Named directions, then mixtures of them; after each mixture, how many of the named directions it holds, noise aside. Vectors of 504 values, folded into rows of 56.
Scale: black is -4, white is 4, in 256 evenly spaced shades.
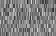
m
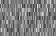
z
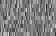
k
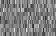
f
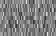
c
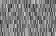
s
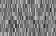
two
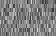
one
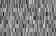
two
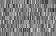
one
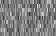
one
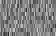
one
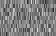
one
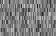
one
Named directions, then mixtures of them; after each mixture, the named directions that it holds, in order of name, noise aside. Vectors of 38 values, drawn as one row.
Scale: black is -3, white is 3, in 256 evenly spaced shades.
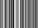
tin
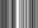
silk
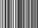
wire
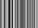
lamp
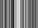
silk, tin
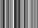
tin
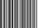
lamp, wire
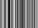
lamp, wire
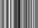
lamp, silk, tin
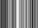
silk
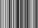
silk, tin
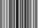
silk, tin, wire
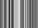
lamp, silk, tin
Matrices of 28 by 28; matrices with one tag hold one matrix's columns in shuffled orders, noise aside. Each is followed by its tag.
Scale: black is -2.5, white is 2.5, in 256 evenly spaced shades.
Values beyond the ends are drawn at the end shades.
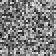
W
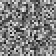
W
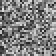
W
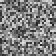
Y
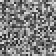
W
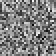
W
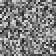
Y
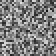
Y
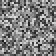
Y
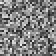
Y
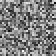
W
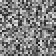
Y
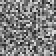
W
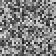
Y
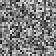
W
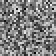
W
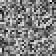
Y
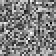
W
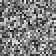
Y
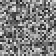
W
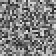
W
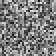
W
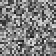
Y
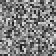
Y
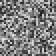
Y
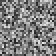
Y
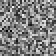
Y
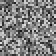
Y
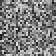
W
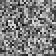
Y
